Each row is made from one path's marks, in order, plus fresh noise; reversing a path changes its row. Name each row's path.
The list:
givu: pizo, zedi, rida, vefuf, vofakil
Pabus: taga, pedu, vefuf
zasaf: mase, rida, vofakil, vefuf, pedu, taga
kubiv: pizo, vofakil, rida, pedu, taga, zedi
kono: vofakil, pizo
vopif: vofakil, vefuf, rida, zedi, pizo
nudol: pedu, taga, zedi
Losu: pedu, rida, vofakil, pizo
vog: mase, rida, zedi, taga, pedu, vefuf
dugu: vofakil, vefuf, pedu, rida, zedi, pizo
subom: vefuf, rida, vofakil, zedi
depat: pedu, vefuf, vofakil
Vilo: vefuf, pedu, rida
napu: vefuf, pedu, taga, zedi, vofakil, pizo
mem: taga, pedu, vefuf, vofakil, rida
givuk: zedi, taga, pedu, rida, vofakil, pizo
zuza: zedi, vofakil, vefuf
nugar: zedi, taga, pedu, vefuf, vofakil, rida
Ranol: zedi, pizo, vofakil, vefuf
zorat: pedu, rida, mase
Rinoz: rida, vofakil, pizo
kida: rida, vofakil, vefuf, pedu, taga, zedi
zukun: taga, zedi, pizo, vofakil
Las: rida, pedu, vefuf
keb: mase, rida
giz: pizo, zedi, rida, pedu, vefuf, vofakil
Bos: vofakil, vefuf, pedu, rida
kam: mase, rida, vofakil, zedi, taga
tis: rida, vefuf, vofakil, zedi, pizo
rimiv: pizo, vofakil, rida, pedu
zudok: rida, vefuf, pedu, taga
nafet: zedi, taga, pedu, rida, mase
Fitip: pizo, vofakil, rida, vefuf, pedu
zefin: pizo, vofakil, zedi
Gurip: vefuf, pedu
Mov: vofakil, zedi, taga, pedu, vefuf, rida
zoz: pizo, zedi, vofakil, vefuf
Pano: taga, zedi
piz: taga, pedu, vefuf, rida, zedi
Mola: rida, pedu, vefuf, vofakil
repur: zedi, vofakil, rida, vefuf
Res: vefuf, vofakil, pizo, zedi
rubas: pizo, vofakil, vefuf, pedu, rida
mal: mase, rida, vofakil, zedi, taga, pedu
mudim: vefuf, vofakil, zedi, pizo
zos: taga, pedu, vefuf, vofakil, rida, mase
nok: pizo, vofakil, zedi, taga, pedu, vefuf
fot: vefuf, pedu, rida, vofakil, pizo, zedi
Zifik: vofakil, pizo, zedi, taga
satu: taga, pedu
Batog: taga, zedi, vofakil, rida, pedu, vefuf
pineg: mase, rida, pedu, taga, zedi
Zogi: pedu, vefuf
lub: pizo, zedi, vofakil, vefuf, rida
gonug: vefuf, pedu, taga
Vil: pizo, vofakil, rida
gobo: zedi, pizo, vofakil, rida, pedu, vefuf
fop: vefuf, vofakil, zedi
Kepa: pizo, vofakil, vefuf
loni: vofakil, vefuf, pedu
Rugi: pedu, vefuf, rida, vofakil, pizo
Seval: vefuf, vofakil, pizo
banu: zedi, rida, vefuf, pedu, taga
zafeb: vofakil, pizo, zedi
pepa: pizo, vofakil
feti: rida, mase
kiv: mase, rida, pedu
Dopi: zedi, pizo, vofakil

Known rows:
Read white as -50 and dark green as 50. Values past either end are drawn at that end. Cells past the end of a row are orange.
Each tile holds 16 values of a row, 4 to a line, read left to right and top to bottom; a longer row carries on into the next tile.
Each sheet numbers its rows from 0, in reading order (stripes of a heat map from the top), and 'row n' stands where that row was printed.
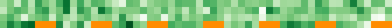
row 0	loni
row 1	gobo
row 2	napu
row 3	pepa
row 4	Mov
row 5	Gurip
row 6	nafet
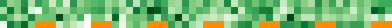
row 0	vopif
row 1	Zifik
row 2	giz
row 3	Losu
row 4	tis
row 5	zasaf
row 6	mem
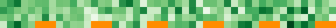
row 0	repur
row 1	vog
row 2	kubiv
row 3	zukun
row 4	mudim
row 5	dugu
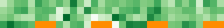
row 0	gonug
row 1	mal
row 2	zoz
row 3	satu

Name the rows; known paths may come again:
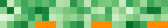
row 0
tis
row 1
nudol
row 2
fop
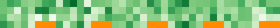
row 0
nugar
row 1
kubiv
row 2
kono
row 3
repur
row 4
vog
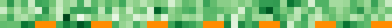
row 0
Kepa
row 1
kida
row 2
nok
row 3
gonug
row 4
Mola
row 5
rimiv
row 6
Vilo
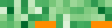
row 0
Ranol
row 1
Las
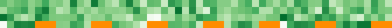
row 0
zoz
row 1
keb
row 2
nafet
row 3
Dopi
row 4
Pano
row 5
lub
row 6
Bos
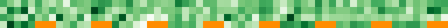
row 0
dugu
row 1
Res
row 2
givuk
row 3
Vil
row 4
zafeb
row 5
zasaf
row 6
Pabus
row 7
mem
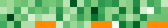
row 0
Rinoz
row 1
givu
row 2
vopif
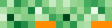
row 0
subom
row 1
Rugi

